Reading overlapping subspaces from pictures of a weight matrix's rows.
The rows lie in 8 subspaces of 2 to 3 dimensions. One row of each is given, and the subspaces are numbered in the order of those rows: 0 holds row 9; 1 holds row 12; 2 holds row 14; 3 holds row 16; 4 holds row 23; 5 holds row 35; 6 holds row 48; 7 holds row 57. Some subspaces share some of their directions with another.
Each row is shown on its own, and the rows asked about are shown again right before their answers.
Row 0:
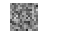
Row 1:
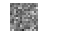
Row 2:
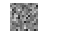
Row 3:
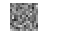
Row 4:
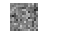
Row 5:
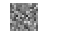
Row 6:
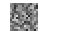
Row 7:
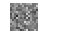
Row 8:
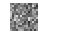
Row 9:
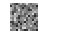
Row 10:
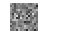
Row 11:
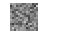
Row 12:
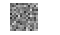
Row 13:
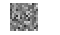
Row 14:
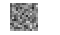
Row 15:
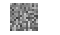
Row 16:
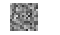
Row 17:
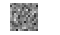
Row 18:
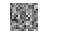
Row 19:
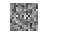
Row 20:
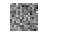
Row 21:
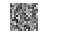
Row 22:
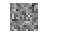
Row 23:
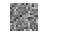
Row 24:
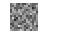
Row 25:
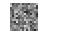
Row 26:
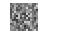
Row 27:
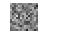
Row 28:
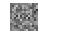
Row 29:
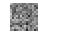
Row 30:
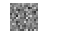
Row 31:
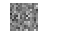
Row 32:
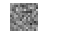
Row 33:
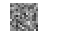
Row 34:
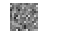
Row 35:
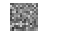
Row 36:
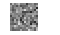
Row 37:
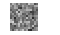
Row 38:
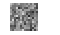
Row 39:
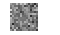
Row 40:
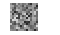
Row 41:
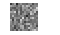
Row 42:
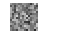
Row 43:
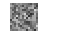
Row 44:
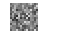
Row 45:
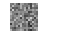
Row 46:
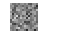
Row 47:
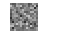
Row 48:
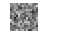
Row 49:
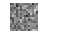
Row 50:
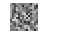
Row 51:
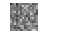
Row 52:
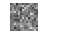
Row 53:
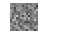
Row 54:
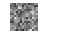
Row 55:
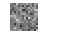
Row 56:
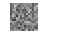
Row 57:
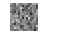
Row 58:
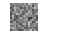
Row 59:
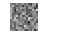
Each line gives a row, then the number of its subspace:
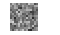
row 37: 6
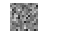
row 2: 0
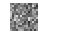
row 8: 4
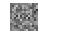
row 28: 3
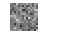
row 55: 7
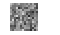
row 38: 6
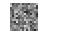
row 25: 4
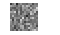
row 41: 7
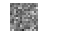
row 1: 6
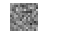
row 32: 3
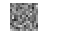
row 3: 2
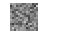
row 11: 5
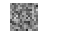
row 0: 6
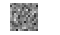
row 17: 0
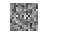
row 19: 3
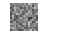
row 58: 4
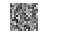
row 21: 4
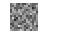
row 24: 2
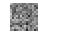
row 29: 5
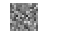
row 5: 5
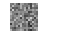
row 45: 4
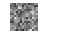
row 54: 6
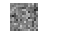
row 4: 7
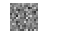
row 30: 2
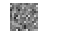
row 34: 0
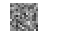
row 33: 0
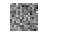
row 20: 7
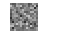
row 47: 5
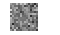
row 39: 1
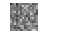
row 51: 7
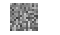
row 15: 4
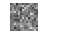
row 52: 7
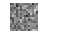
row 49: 7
